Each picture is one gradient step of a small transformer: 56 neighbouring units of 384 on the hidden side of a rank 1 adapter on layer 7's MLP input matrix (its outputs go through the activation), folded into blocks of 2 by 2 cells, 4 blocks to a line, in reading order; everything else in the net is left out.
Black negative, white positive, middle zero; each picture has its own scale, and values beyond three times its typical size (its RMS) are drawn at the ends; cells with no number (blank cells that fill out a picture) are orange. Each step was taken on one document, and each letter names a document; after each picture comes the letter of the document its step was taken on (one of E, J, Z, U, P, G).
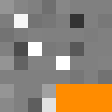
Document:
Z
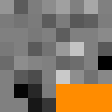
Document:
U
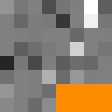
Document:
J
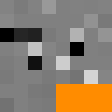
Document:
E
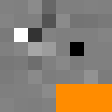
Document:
E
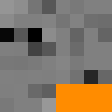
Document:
E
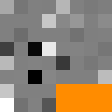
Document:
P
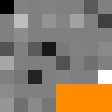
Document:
P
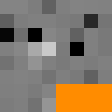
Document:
E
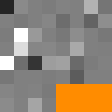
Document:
J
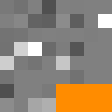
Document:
Z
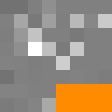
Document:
Z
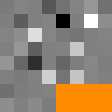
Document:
J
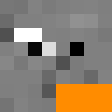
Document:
E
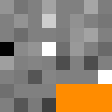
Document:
P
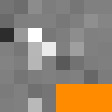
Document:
E
